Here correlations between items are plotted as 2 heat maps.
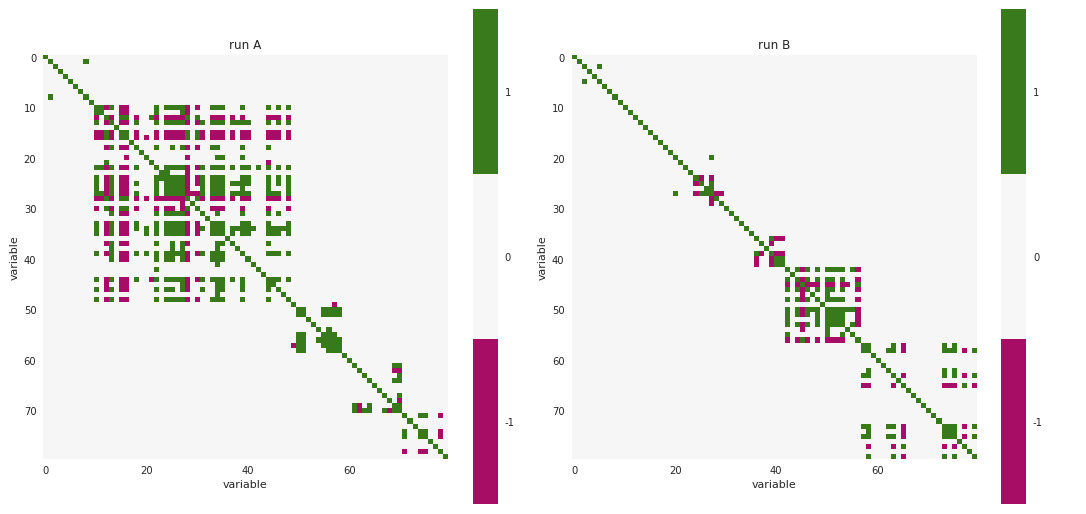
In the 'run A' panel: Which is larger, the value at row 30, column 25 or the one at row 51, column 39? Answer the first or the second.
the second
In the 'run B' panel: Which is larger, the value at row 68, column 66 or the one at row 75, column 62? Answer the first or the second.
the second
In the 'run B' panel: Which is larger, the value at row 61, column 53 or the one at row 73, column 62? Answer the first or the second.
the second
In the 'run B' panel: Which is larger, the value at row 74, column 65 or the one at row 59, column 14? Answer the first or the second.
the second
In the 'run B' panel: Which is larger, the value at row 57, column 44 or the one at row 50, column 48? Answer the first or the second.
the second
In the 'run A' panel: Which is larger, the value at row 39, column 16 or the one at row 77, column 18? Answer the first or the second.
the second
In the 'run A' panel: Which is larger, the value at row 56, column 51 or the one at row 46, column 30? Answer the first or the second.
the first
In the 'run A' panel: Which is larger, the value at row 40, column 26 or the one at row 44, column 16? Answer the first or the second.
the first
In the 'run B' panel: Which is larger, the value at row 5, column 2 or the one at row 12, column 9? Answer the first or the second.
the first
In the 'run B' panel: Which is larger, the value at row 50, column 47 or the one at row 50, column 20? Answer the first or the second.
the first
